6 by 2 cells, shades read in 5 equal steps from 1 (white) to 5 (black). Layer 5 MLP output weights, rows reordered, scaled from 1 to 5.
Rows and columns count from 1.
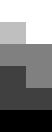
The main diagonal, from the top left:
1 1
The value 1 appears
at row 1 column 1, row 1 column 2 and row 2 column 2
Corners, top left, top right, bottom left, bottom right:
1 1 5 5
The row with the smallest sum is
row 1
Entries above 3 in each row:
0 0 0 1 2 2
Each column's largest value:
5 5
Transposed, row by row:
1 2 3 4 4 5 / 1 1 3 3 4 5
